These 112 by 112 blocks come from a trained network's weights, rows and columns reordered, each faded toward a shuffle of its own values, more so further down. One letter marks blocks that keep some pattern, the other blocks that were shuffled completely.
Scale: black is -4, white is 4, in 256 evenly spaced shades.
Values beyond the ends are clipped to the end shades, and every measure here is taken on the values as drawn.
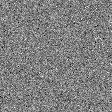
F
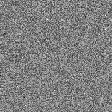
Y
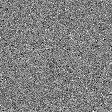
F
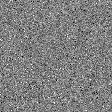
Y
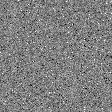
F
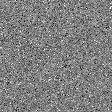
F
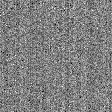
Y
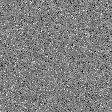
F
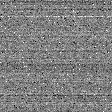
Y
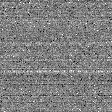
Y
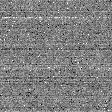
Y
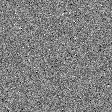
F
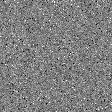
F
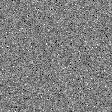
Y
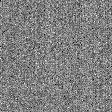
Y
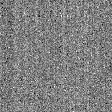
Y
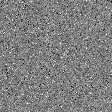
F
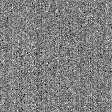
Y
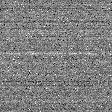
Y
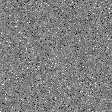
F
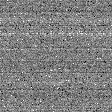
Y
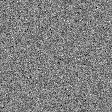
F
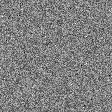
F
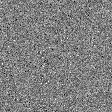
F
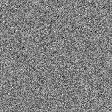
Y
